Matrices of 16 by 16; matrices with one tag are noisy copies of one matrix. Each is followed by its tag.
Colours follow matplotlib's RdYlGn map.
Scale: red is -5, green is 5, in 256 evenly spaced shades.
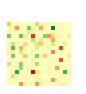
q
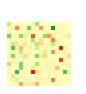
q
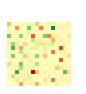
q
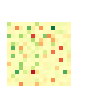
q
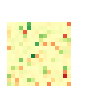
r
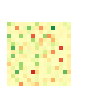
q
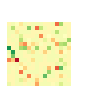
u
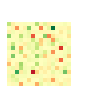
q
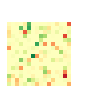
r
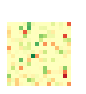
r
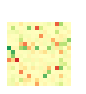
u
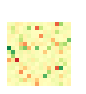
u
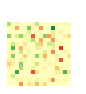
q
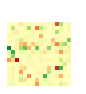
u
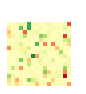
r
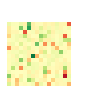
r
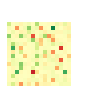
q
